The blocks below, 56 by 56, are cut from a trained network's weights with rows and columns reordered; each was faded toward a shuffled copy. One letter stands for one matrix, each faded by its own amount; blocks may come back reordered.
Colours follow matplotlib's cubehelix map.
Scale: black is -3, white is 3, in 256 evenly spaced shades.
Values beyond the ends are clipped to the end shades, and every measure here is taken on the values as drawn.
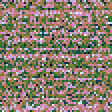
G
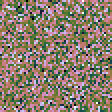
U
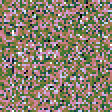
U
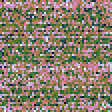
G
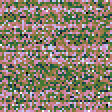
G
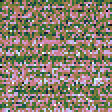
G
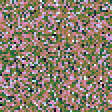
U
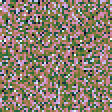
U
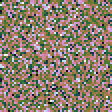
U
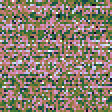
G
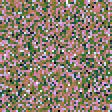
U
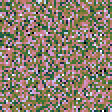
U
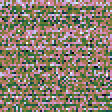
G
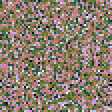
U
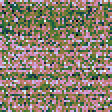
G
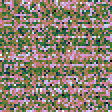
G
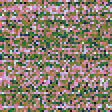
G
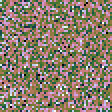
U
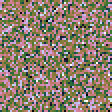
U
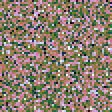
U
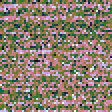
G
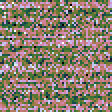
G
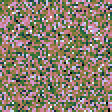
U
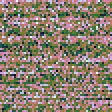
G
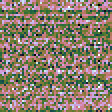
G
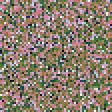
U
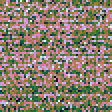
G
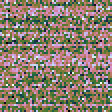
G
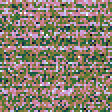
G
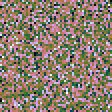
U
